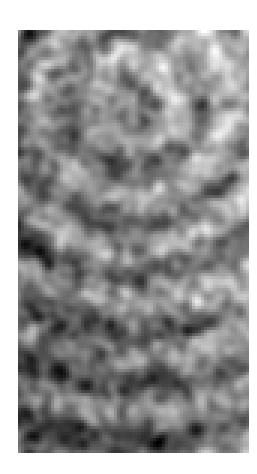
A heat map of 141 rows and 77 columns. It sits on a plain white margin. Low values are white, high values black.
The ninth with the lowest average is the top right. No lone cell stands out from its neighbours. Concentric rings centre on the top middle. Values rise toward the bottom left.
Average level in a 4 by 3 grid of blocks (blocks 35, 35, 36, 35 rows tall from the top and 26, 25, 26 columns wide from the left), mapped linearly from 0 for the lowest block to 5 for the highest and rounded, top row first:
2 1 0 | 3 3 1 | 4 3 2 | 5 4 3
